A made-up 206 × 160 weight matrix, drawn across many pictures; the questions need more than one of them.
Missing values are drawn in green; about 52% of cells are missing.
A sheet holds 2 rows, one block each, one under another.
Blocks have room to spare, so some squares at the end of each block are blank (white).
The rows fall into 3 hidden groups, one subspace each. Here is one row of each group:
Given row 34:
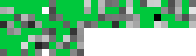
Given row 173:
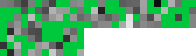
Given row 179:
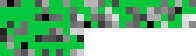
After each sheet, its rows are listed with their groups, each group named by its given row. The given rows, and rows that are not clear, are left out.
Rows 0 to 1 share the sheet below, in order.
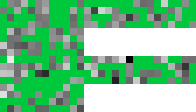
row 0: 173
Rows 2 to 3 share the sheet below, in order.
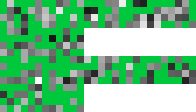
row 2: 179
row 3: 34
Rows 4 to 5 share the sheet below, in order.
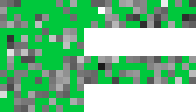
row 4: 173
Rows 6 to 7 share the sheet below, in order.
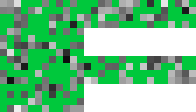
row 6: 173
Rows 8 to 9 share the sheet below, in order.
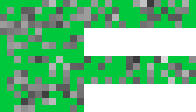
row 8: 179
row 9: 34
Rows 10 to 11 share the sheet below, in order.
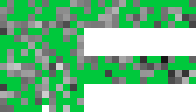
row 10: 173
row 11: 34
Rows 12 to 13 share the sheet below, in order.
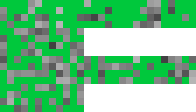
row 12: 34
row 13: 34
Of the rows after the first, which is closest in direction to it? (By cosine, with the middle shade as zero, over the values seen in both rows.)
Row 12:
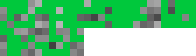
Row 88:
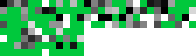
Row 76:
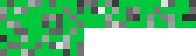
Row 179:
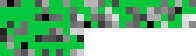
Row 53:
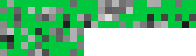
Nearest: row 53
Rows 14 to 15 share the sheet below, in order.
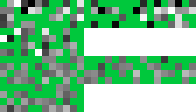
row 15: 173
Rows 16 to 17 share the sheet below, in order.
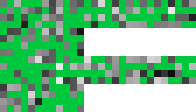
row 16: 179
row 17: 34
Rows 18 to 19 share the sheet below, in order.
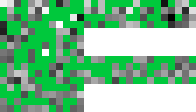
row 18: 34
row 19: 179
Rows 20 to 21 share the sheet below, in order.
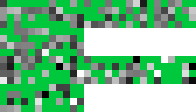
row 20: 34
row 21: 34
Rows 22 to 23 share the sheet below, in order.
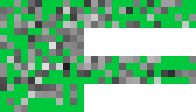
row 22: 34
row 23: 34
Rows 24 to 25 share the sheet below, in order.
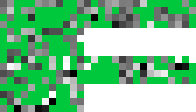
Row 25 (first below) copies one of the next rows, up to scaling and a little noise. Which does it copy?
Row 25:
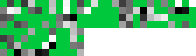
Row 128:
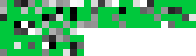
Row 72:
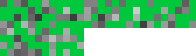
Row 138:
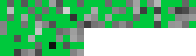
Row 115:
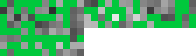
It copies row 138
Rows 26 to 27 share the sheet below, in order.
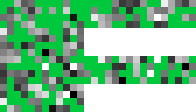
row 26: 34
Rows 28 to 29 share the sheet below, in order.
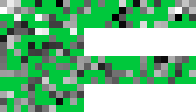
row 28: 179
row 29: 173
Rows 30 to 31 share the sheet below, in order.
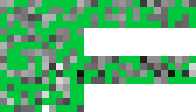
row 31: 34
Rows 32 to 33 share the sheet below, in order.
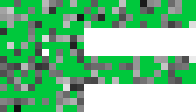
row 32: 34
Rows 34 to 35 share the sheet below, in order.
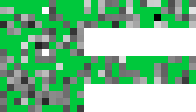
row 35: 179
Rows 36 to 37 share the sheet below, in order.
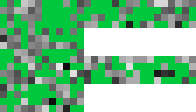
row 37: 34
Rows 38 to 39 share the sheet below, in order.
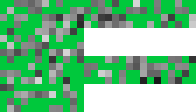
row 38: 34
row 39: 173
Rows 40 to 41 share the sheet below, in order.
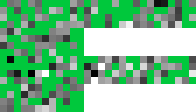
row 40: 173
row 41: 179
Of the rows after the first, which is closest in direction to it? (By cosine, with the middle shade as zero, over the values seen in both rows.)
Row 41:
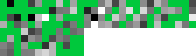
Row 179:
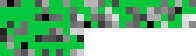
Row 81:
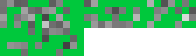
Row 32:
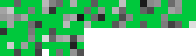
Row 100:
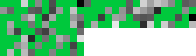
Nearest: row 32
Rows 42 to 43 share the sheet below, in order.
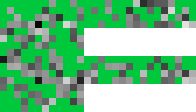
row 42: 34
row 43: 34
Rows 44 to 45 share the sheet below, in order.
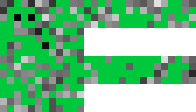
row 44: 179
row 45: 173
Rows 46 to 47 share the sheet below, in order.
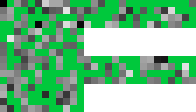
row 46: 34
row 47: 173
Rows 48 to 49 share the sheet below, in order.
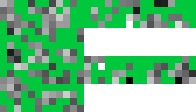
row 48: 173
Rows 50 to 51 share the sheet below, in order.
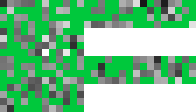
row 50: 34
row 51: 173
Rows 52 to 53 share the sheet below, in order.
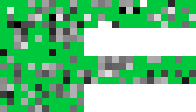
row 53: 34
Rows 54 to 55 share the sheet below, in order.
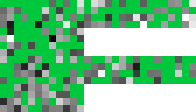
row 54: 173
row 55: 173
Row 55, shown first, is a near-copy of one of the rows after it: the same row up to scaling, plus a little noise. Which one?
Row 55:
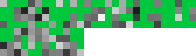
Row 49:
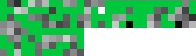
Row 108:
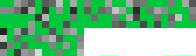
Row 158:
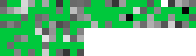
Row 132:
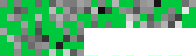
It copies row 108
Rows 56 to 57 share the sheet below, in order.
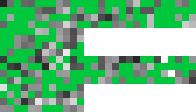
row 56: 34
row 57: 34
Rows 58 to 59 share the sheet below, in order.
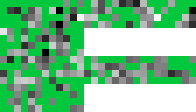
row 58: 34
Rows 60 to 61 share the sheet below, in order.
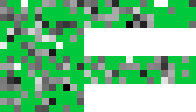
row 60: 173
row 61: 179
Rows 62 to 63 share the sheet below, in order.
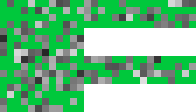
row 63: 173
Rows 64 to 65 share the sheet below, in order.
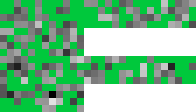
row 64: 34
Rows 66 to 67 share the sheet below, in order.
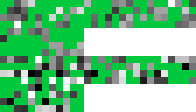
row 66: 179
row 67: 179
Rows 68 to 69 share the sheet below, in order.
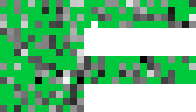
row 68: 179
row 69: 34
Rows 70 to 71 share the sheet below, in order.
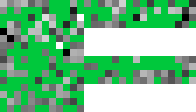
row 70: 173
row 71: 34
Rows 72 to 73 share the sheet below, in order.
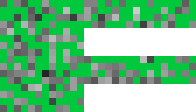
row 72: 179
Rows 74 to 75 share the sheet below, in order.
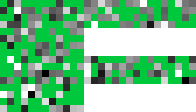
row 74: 179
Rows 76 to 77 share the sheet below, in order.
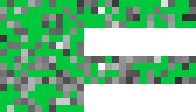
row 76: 173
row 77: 173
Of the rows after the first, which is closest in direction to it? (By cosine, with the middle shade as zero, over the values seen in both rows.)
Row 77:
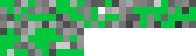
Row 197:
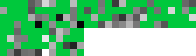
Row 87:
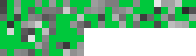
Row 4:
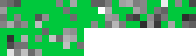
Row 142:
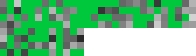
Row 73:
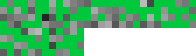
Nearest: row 4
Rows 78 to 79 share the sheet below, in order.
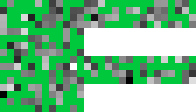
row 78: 179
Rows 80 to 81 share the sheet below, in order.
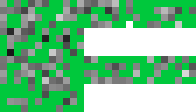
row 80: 173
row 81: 173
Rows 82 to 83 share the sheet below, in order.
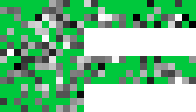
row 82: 173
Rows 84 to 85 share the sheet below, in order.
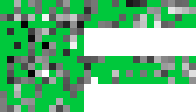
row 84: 179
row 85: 179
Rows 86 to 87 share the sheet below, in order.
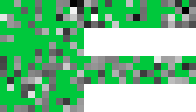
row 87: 179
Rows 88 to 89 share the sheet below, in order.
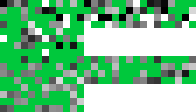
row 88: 34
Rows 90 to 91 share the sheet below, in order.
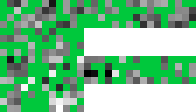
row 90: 173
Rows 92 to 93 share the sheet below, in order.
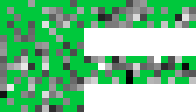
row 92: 173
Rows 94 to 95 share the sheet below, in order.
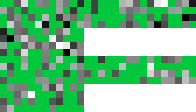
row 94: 173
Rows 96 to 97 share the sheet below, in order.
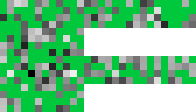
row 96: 173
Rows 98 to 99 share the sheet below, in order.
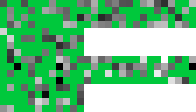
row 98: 173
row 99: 34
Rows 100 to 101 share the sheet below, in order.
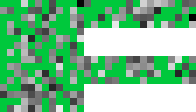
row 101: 179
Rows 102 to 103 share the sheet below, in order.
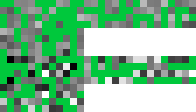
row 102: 34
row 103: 179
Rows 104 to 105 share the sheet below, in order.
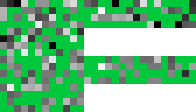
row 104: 173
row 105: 173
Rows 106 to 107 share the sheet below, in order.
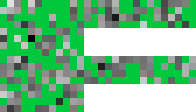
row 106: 179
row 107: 173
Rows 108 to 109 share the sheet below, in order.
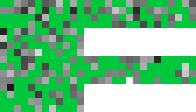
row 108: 173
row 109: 173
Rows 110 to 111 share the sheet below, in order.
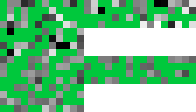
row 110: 173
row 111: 34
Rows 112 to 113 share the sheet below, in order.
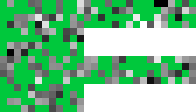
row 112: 173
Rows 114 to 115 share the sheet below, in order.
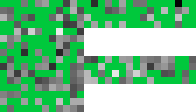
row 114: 179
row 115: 179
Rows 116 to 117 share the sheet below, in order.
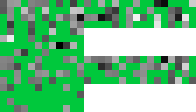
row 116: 173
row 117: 173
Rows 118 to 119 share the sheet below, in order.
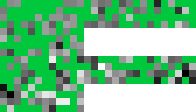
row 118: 173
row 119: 173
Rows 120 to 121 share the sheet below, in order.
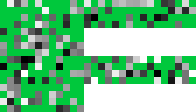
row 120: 34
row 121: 179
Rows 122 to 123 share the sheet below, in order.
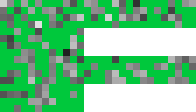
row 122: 34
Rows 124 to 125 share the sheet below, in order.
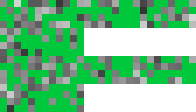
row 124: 173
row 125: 173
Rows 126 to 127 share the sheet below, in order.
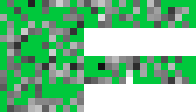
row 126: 179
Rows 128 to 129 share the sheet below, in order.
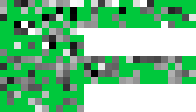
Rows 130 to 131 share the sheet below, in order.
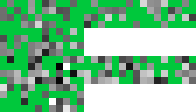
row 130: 34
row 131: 34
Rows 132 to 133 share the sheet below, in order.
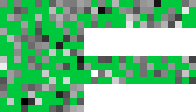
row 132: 173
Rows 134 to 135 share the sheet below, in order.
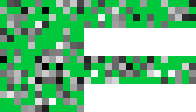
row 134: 173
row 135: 34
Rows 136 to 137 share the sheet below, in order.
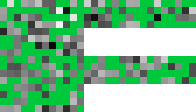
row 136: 34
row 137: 34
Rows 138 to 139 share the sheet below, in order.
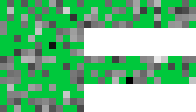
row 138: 179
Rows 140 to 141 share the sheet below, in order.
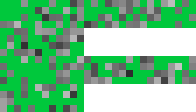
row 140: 179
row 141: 173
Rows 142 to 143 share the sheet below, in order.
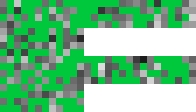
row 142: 173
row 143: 179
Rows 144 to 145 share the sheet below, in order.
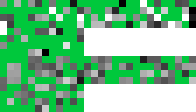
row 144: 34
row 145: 34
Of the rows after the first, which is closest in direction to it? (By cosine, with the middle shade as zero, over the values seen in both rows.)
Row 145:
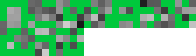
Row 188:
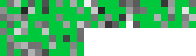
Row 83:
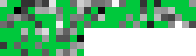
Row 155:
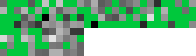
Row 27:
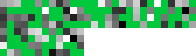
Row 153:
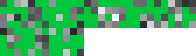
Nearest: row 153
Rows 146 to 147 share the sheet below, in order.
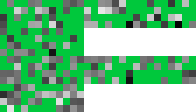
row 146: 173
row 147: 173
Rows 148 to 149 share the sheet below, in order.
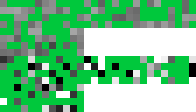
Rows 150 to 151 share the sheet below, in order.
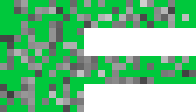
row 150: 34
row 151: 173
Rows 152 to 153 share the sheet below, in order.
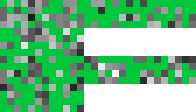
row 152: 179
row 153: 179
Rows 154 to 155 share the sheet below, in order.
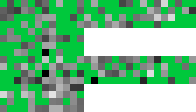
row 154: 34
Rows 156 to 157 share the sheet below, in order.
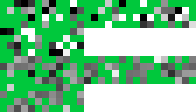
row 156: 179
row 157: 179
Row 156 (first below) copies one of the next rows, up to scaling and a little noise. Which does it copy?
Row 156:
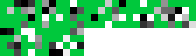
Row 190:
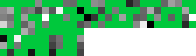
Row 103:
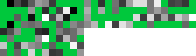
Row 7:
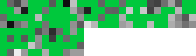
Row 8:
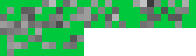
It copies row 103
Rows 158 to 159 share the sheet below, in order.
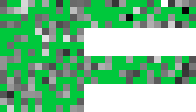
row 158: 173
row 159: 173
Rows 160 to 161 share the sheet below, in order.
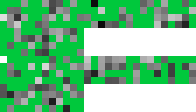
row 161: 34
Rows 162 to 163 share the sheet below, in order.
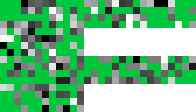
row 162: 173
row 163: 34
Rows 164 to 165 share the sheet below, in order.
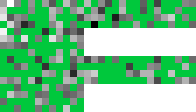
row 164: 179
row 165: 34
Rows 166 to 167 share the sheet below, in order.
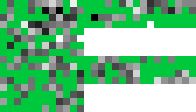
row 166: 179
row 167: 173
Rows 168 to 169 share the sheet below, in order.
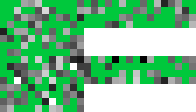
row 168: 34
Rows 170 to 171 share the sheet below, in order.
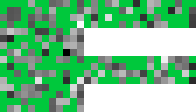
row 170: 34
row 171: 34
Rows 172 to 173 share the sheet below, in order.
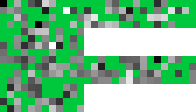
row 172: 34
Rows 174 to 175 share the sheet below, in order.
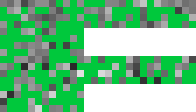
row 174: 179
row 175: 173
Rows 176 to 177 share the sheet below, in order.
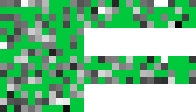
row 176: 173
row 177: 173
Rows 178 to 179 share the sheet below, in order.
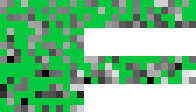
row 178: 173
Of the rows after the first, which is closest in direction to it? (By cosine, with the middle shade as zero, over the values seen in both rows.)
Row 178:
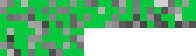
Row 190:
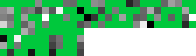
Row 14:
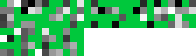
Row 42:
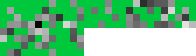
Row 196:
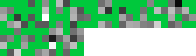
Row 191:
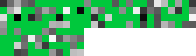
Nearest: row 191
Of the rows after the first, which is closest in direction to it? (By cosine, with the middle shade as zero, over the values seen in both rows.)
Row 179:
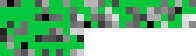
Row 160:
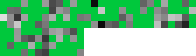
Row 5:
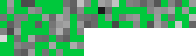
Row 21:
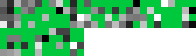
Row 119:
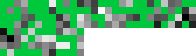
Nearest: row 21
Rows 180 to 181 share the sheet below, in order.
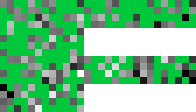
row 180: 173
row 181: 173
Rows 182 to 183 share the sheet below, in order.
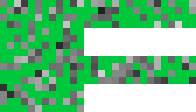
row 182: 173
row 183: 173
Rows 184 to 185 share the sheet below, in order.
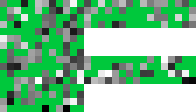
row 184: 179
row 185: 34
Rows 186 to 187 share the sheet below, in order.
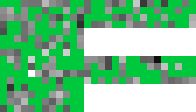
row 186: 34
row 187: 179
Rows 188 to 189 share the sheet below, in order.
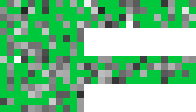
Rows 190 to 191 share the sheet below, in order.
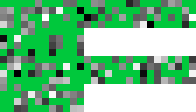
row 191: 179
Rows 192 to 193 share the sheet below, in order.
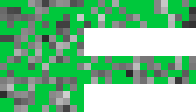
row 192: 34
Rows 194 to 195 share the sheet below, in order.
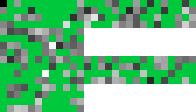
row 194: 34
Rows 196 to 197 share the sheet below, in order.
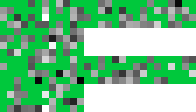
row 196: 179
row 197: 34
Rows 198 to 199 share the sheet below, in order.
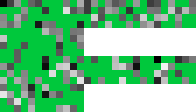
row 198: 34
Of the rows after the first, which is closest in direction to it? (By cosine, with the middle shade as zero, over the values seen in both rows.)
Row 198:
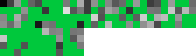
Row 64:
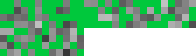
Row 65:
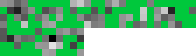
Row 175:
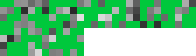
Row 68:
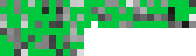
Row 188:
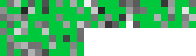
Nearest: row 175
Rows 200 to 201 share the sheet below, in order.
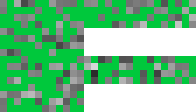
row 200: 173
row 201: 179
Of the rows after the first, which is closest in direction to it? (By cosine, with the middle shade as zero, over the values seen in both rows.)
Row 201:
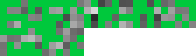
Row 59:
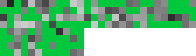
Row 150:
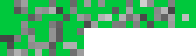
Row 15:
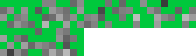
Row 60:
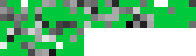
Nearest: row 15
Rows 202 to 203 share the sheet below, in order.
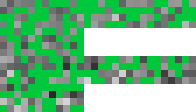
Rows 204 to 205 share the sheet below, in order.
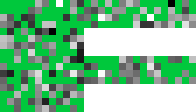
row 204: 179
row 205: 179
